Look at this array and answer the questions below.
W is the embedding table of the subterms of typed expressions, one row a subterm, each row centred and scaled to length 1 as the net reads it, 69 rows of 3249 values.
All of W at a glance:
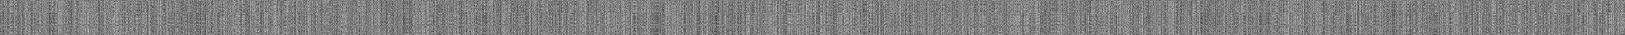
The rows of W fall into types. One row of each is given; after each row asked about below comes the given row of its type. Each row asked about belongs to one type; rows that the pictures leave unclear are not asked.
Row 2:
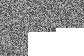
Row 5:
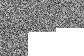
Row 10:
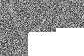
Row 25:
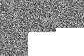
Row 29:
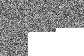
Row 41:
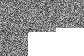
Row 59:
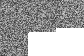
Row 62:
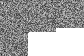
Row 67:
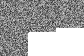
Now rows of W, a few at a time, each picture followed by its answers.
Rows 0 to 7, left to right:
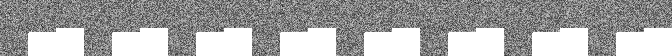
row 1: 41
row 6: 59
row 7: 2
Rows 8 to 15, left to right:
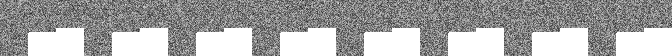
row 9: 29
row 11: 2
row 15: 62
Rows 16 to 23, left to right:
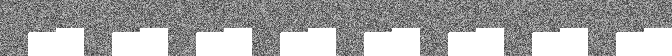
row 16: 59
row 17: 2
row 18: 41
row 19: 10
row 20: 25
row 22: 10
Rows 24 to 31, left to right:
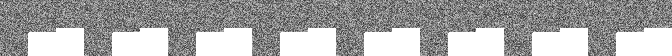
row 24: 62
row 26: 5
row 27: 5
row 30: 62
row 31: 67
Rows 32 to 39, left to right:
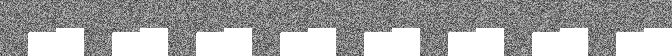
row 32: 62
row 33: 41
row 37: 5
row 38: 59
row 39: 5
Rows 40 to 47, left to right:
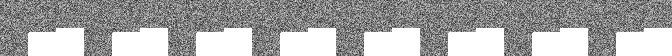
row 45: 5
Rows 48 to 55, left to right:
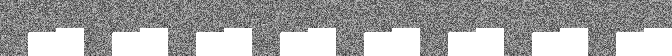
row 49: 41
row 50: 2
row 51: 29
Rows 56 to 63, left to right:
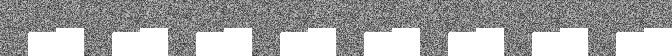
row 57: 59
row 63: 62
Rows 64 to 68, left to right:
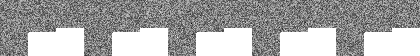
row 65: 59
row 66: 10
